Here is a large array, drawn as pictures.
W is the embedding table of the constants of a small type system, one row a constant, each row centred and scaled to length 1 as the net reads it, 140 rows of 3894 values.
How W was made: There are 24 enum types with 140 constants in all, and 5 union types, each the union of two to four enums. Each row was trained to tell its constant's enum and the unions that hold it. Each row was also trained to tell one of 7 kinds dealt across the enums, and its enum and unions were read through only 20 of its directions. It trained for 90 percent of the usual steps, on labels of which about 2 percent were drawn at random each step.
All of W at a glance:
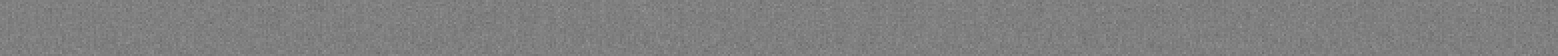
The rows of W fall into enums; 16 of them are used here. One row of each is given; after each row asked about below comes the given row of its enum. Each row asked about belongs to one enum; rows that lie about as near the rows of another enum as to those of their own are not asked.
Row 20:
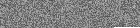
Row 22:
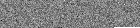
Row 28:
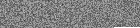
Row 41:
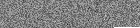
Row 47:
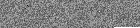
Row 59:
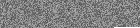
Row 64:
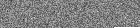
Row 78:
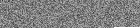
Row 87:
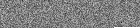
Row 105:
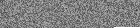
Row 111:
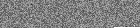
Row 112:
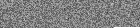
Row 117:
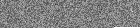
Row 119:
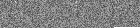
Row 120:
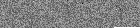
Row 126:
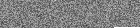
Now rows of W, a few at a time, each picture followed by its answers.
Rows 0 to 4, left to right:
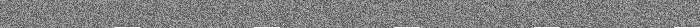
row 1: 111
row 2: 41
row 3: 105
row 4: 87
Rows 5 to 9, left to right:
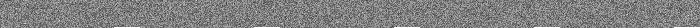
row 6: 28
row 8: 64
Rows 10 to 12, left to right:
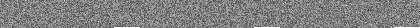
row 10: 41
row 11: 41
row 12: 117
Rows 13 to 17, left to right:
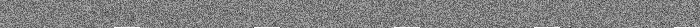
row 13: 126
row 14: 111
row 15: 28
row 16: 59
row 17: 87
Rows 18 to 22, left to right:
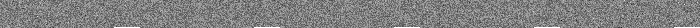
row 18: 119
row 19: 112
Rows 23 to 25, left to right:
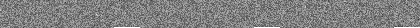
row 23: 78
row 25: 87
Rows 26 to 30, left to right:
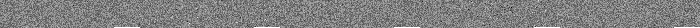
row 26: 112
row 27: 78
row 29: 119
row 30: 126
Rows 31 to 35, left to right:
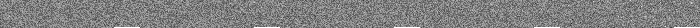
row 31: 112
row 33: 78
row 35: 64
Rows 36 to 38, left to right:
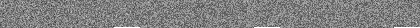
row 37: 111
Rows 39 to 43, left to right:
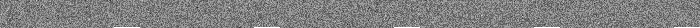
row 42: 28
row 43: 64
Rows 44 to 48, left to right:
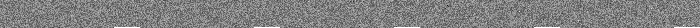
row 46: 105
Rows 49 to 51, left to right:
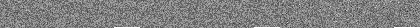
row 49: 59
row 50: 28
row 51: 119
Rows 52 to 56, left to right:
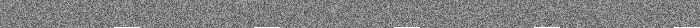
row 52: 87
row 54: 41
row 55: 78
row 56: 87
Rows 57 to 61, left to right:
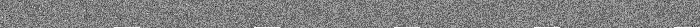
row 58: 119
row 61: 47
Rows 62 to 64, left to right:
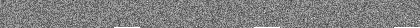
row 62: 59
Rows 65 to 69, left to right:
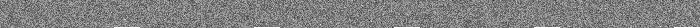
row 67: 59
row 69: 119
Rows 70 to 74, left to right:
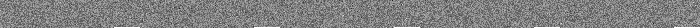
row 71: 47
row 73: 112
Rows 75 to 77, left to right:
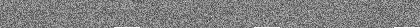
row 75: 47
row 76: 111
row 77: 126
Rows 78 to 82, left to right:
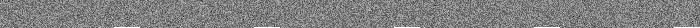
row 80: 41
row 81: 111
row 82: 87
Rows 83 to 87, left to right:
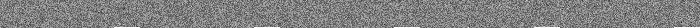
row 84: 112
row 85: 41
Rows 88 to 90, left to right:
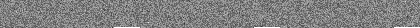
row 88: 87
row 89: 41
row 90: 111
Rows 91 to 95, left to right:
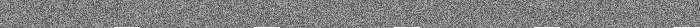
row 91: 112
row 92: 78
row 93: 78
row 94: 126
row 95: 28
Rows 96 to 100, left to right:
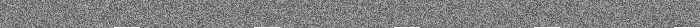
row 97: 78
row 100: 119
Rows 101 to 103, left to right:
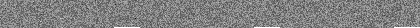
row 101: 126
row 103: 126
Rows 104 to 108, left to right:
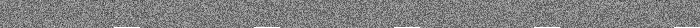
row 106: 59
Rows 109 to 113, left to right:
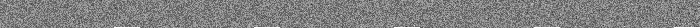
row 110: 112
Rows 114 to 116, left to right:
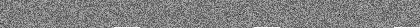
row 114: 105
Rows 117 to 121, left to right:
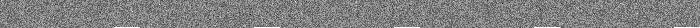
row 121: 59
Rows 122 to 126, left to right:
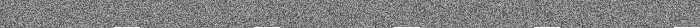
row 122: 105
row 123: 105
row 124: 20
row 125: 111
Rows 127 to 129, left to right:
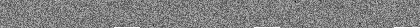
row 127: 105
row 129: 120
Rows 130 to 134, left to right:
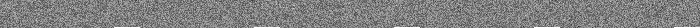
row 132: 20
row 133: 59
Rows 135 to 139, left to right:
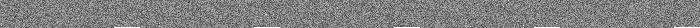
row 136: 105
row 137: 119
